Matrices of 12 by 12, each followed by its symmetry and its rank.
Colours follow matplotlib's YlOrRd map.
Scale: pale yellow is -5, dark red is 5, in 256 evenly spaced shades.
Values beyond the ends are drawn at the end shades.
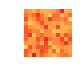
antisymmetric, full rank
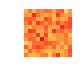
neither, full rank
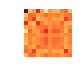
symmetric, rank two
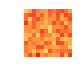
neither, full rank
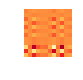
neither, rank one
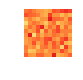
neither, full rank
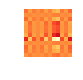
neither, rank one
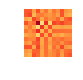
symmetric, rank two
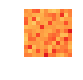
symmetric, full rank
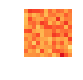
antisymmetric, full rank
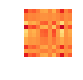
neither, rank one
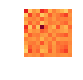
symmetric, rank two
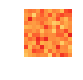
antisymmetric, full rank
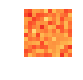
symmetric, full rank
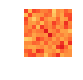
symmetric, full rank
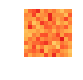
neither, full rank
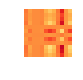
neither, rank one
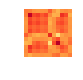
symmetric, rank two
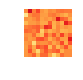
antisymmetric, full rank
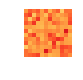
symmetric, full rank
